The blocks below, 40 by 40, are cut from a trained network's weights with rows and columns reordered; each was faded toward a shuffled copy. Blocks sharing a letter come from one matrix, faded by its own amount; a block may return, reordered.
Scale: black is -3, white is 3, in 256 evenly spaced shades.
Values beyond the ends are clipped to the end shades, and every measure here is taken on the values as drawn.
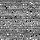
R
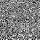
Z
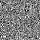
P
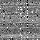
R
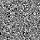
Z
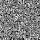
P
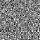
Z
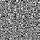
Z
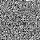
P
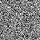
P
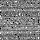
R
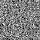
P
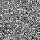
Z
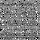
R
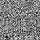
Z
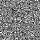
P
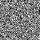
P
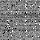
R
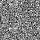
P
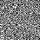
Z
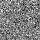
P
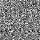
Z
